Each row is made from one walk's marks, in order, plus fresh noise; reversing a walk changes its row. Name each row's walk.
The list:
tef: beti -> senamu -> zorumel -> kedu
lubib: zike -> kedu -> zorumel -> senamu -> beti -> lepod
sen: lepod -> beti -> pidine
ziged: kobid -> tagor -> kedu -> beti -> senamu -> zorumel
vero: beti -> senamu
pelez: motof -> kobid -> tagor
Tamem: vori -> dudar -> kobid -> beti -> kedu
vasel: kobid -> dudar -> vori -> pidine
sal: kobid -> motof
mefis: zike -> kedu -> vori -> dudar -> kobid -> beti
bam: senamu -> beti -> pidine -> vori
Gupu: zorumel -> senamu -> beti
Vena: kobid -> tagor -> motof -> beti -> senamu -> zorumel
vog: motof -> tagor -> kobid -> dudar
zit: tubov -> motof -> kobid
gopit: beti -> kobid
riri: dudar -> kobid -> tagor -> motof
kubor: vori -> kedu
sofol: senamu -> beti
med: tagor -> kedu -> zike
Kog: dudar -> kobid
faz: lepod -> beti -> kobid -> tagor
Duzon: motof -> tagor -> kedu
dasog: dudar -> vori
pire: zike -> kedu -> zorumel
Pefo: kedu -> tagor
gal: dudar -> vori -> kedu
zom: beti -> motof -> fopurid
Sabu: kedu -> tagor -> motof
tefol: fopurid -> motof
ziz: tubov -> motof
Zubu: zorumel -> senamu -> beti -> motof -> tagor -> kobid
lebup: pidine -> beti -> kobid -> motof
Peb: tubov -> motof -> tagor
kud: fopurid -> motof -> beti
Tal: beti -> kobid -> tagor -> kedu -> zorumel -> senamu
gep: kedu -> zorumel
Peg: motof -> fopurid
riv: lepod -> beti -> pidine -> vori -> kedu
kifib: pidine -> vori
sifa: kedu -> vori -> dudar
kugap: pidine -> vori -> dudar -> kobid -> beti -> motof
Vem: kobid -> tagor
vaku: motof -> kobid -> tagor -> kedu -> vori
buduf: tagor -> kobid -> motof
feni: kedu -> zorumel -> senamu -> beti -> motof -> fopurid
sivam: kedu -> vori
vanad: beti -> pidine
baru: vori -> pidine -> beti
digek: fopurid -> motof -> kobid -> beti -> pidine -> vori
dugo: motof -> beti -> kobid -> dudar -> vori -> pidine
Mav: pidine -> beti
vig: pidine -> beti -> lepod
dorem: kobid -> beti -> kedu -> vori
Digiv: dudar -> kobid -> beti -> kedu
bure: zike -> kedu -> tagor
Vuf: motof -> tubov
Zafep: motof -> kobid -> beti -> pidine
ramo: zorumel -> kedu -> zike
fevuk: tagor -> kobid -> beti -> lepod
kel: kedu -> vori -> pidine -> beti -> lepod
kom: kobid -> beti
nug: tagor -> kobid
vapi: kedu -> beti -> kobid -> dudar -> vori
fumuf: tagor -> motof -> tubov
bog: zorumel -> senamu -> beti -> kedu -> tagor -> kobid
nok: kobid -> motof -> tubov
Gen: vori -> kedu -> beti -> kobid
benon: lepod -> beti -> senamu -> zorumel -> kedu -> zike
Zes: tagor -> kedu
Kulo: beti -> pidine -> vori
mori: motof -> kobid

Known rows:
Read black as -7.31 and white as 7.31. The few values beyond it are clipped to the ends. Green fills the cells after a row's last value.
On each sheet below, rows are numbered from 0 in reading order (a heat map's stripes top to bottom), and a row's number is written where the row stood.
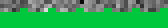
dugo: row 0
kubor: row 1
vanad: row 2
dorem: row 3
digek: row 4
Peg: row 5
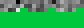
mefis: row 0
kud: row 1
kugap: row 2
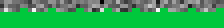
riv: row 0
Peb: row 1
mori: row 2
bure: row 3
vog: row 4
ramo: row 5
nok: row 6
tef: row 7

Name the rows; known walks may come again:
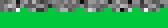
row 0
ramo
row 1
vog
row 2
vanad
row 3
vig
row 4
med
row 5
Peb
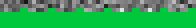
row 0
zom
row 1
vaku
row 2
digek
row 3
nok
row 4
bam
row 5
sofol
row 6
ziged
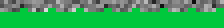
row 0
mori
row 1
kel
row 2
Gen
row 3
sal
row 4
dasog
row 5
Vena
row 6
Mav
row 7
bog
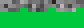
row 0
Kog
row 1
kud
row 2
baru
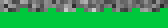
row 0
riri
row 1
tefol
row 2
Gupu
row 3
vero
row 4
Peg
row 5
Zafep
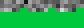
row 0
lebup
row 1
vapi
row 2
sen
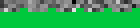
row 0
Vuf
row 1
dorem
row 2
mefis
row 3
fumuf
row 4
buduf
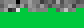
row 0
bure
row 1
Tal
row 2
tef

